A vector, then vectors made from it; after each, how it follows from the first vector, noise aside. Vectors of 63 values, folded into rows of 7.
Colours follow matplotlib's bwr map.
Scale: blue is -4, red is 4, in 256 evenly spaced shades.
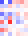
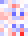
wrapped around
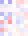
shrunk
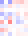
shrunk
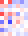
negated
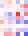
reversed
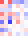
negated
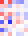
negated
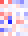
negated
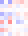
shrunk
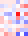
reversed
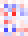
wrapped around
